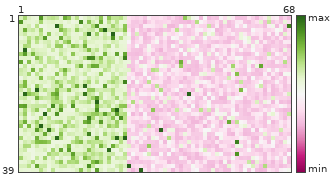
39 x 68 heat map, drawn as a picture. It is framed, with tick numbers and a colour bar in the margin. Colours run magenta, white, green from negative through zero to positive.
There are no regular stripes. A vertical seam about 40% of the way across splits the table, and the left part is higher. Overall the values sit about 50% of the way up the scale.
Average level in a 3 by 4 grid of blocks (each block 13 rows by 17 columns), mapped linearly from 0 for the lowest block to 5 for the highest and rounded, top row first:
5 3 0 0 / 5 3 0 0 / 5 3 0 0
